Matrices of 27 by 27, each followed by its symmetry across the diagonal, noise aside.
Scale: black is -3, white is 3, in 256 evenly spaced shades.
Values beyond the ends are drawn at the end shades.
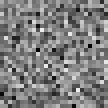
neither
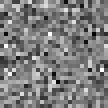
neither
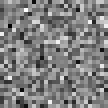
antisymmetric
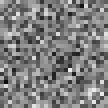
symmetric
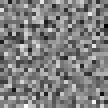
antisymmetric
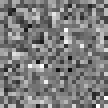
symmetric
